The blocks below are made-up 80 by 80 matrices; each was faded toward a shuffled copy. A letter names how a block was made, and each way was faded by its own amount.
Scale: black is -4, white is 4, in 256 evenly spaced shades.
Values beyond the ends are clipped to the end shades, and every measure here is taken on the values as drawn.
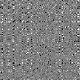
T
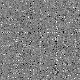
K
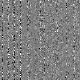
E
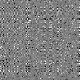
T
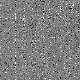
K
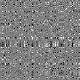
T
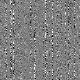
E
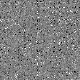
K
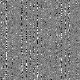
E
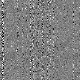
E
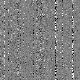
E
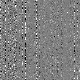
E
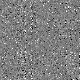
K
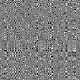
T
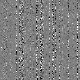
E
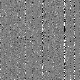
E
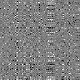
T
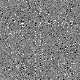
K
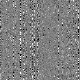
E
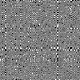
T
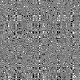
T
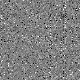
K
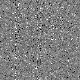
K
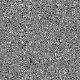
K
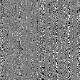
E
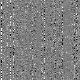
E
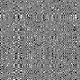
T
